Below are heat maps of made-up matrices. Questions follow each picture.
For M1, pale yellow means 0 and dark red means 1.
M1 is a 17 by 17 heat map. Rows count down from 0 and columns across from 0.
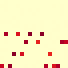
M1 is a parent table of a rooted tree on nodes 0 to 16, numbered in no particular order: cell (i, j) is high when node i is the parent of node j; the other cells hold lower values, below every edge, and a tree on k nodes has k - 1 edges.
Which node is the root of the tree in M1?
8
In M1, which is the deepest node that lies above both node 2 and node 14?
16
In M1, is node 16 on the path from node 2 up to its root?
yes
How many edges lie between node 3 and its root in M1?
4
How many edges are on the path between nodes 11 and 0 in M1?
2
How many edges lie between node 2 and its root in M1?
3
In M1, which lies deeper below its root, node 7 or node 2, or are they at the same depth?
node 2
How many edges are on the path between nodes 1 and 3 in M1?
5
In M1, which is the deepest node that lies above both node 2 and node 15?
10
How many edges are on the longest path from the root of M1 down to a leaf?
4
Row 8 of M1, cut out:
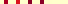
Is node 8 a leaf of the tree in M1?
no
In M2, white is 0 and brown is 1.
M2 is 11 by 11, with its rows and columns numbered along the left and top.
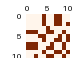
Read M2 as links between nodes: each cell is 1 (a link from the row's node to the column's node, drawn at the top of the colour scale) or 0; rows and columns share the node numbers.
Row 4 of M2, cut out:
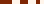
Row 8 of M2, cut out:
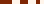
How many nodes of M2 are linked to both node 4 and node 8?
6
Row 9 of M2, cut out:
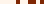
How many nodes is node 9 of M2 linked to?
4
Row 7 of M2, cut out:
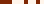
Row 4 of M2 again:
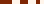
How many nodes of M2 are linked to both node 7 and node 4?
5
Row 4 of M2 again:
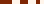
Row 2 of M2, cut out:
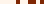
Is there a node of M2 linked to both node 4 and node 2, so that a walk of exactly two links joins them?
no
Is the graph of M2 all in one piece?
yes
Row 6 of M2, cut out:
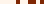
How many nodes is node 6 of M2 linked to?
4
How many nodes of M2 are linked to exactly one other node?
1
